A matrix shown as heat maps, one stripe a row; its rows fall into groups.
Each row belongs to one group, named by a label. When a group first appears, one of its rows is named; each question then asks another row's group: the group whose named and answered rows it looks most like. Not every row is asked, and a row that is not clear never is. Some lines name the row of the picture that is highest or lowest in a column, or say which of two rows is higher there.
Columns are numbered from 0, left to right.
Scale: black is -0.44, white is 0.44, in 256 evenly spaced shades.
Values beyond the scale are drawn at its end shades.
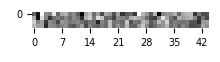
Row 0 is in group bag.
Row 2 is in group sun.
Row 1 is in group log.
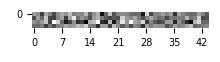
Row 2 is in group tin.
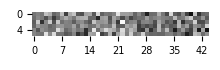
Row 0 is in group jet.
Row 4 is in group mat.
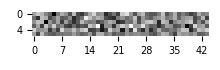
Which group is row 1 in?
log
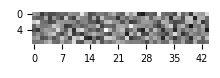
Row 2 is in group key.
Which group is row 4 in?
mat
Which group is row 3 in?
tin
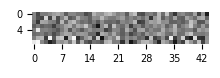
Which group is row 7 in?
key
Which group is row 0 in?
mat
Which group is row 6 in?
jet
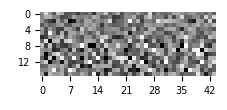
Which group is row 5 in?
bag
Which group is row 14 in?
bag
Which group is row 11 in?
sun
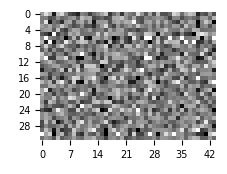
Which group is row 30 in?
sun
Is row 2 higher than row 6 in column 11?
Yes
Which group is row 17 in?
sun
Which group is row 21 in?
bag
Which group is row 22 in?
log
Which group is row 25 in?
tin
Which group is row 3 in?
tin
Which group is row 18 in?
bag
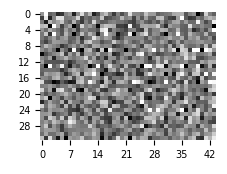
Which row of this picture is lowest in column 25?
13
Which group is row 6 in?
log
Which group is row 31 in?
bag
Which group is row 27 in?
bag
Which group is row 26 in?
bag
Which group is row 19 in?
sun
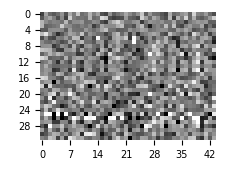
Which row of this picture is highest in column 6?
25
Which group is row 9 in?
key
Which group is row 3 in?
mat
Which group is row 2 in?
key
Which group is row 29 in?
bag
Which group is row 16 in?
key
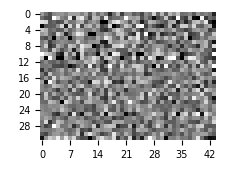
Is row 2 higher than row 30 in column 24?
Yes
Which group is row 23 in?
tin
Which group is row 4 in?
key
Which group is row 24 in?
tin
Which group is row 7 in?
key
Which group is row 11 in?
log
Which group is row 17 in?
log
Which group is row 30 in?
mat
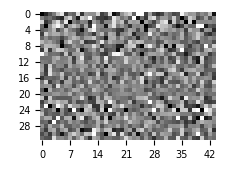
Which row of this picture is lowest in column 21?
24
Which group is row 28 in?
bag
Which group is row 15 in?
bag
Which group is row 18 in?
jet
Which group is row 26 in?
jet
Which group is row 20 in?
jet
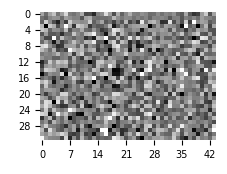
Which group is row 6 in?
tin
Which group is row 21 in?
sun
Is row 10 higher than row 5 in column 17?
No
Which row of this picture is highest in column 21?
10
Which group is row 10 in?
jet
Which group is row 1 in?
mat
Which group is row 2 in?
key
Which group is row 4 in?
key
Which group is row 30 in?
tin
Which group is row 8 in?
key
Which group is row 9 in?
bag
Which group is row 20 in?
mat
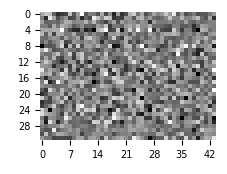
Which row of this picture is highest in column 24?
4
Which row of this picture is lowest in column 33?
17
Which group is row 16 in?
mat
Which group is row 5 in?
sun
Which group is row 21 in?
key
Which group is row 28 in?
tin
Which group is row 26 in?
mat
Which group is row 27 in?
log
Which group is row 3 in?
tin
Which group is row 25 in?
key
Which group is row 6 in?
mat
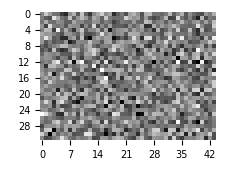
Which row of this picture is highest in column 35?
6
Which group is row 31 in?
mat
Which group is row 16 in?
tin
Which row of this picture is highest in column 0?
25
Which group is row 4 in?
jet
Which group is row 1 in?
jet
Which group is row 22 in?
tin
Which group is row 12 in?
jet
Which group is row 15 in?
sun
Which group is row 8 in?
mat
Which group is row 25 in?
key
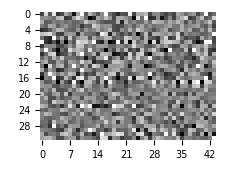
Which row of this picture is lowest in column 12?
1
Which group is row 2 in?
bag
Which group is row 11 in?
tin
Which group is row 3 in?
log
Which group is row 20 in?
key
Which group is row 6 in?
jet
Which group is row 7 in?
bag
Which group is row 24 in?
mat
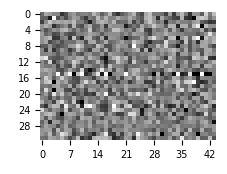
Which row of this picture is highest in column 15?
14
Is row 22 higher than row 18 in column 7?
No
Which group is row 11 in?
key
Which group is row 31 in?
log
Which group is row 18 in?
jet
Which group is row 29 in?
jet
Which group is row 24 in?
key
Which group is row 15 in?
jet
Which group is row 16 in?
tin
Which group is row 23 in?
mat
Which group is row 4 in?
mat
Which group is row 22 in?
sun
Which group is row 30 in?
tin
